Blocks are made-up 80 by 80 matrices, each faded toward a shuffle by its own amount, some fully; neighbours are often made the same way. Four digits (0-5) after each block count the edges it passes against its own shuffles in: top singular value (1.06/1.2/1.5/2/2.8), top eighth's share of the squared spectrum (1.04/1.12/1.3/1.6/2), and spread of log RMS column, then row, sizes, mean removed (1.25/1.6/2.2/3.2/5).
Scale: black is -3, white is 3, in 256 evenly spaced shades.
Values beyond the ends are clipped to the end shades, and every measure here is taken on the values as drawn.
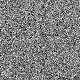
0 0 0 0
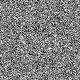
0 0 0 0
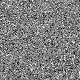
0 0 0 0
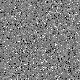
3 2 1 0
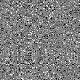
4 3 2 2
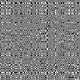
5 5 3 4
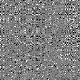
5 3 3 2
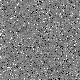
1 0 0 0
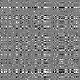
5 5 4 4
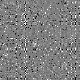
4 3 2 2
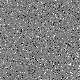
2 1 0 0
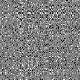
4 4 3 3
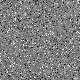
0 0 0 0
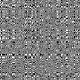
5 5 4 3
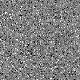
3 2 1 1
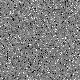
0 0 0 0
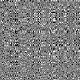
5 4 3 3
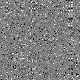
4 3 1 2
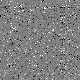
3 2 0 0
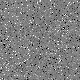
0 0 0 0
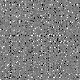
4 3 2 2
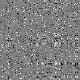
4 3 2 2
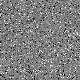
3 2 0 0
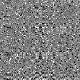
4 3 2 2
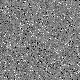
2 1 0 0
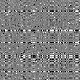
5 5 3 3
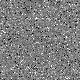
2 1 0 0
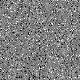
3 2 1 1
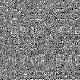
4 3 2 2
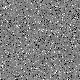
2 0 0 0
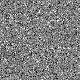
2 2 0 0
